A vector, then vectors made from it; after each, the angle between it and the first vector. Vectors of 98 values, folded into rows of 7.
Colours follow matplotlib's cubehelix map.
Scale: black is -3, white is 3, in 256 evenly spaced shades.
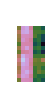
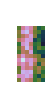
nearly parallel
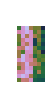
nearly parallel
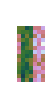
nearly opposite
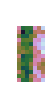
nearly opposite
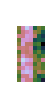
nearly parallel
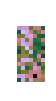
partly aligned
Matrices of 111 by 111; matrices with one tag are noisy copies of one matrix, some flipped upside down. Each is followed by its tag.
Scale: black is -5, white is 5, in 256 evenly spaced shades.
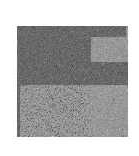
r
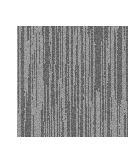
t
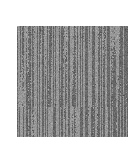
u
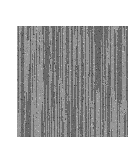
t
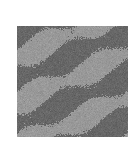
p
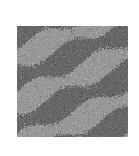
p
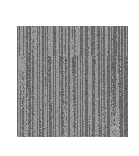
u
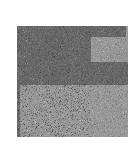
r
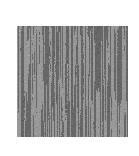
t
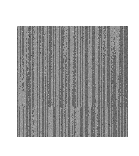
u
